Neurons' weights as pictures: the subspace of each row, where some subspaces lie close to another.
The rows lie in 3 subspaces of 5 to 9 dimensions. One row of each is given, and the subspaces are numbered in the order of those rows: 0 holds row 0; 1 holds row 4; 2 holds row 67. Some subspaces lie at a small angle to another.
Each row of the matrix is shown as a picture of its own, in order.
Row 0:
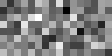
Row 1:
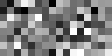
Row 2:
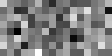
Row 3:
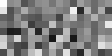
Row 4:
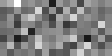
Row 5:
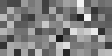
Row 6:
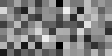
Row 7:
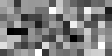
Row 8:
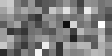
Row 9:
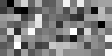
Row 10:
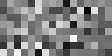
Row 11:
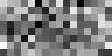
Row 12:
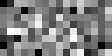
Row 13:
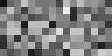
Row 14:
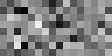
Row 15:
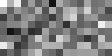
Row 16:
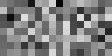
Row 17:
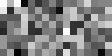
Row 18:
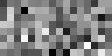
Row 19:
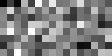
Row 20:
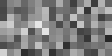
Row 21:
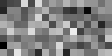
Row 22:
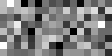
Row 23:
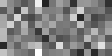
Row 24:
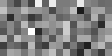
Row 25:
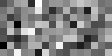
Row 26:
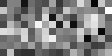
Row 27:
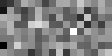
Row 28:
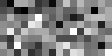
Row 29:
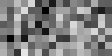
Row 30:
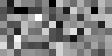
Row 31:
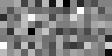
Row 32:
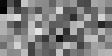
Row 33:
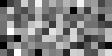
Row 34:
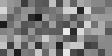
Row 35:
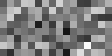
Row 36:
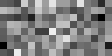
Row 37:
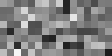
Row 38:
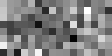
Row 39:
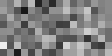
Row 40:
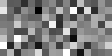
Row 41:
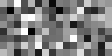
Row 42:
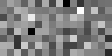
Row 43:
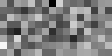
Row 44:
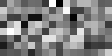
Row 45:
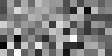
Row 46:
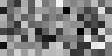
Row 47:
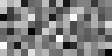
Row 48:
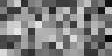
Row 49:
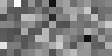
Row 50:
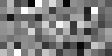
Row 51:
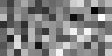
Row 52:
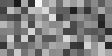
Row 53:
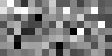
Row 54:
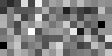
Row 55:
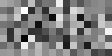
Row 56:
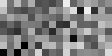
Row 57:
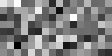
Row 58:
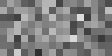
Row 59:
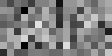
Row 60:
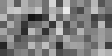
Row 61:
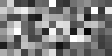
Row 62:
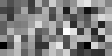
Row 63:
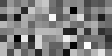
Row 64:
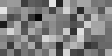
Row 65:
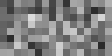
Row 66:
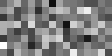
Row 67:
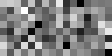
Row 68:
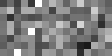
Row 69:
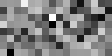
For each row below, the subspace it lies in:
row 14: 2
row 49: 1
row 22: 1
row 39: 0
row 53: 0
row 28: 0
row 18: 2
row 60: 0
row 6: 2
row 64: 0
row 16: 2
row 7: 1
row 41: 1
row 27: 2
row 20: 2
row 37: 0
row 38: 2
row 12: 1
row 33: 1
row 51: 2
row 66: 1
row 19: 1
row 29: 2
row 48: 2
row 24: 1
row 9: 0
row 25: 1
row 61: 1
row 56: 1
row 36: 1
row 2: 2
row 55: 2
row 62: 2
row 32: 1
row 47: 1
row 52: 2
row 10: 1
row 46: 2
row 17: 1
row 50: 1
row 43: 0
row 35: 2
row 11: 2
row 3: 1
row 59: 2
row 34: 0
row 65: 2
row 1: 0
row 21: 0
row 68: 1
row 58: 2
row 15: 1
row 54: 0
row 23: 2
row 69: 2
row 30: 0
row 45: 0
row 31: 0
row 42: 0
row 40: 1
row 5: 2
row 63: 2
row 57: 1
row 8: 1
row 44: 0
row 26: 2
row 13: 2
